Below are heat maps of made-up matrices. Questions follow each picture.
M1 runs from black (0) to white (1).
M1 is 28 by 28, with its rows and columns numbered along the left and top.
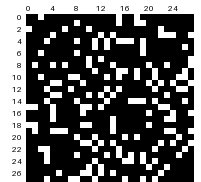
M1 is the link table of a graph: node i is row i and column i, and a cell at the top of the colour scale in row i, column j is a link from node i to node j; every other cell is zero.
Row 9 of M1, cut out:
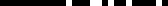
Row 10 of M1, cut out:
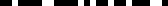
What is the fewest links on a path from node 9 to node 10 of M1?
2
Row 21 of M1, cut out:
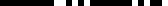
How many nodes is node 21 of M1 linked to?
7
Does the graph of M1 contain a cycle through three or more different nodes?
yes
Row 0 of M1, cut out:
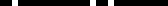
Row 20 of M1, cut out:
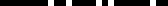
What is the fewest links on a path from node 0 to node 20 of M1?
2
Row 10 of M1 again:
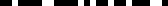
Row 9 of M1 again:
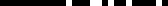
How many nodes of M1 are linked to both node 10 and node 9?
4
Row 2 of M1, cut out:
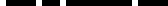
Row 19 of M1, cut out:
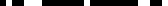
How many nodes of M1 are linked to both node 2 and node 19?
1
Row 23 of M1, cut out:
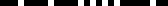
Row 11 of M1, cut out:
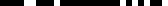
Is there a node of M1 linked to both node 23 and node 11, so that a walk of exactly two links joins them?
no
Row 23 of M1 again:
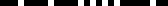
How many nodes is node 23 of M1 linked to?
7
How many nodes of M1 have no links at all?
0
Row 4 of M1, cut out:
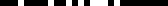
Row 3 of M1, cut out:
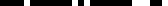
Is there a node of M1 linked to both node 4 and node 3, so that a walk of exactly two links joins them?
no
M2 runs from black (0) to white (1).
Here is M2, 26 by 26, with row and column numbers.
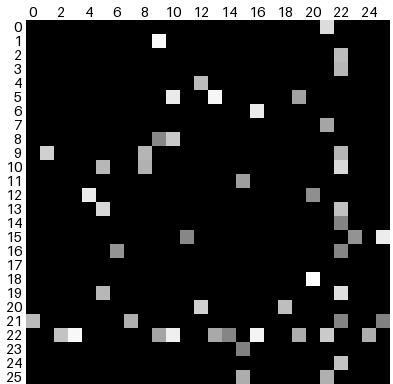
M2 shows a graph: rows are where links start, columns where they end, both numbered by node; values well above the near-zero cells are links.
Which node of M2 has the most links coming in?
node 22
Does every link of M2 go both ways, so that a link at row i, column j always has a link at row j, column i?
yes
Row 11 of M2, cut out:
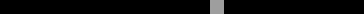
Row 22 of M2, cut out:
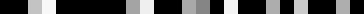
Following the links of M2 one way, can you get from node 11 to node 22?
yes
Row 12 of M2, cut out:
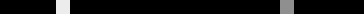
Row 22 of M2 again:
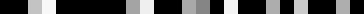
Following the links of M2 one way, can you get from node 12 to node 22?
no
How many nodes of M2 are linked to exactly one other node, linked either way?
12
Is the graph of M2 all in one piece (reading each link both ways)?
no
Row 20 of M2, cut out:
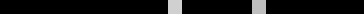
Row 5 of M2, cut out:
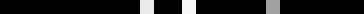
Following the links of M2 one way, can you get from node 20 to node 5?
no
